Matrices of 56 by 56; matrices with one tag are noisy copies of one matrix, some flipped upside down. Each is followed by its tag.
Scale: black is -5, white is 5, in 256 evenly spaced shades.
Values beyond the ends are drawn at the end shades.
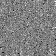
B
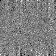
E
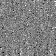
B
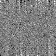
E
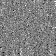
B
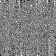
E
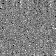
B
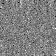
B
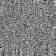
B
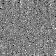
B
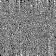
E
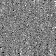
B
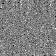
B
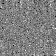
B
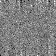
E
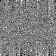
E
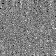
B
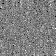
B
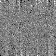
E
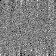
E
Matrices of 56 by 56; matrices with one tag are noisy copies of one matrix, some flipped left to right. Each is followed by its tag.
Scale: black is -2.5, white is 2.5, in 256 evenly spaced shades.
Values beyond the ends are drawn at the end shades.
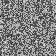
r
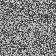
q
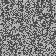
r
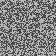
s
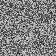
q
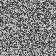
s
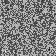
r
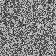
r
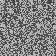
r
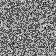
s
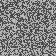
s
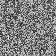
r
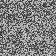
q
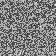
s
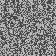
r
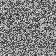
s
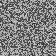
s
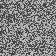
q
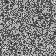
r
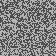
s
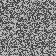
s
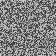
s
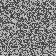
s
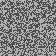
s
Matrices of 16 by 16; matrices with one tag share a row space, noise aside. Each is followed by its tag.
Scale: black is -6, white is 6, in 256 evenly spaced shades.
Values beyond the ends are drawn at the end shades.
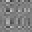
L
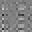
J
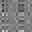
J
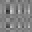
L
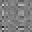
J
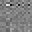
L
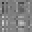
J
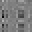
J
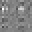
J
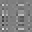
J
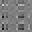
J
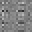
J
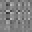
L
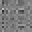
J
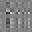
L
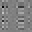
J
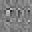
L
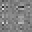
J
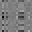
J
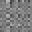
L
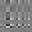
L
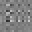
L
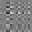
L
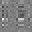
J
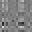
J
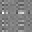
J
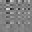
L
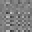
L
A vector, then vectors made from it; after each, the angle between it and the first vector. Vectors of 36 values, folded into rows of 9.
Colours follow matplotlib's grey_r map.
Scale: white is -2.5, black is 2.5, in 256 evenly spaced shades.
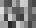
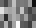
partly aligned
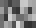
partly aligned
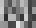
nearly parallel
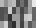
orthogonal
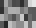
partly opposed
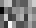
nearly opposite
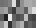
partly aligned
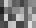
nearly opposite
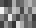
partly aligned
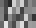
partly aligned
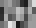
nearly opposite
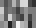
nearly parallel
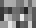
partly opposed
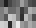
partly aligned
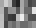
orthogonal
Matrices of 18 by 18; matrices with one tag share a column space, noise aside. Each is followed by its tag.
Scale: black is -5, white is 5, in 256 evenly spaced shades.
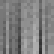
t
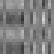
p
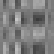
p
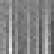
t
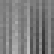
t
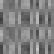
p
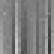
t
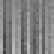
t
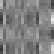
p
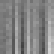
t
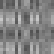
p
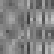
p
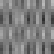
p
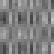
p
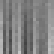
t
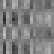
p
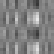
p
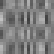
p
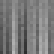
t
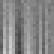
t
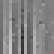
t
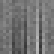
t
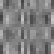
p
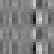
p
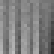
t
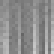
t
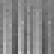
t
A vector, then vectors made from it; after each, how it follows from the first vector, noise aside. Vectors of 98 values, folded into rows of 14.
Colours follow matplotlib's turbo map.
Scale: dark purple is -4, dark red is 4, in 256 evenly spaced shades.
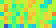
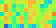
copied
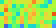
copied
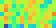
copied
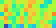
copied
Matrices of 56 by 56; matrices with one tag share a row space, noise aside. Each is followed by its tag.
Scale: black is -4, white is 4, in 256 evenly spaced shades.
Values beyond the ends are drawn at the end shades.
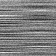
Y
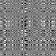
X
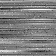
Y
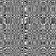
X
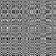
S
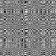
X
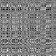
S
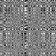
X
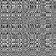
S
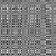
S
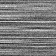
Y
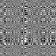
X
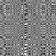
X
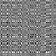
S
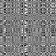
X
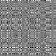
S
